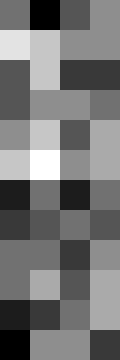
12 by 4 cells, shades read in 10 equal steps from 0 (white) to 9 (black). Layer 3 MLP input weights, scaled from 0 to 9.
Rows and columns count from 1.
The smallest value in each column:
1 0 4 3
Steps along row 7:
down up down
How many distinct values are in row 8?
3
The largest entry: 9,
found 2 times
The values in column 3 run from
4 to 8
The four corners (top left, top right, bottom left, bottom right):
5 4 9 7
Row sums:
24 11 22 19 15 9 26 24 21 17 23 24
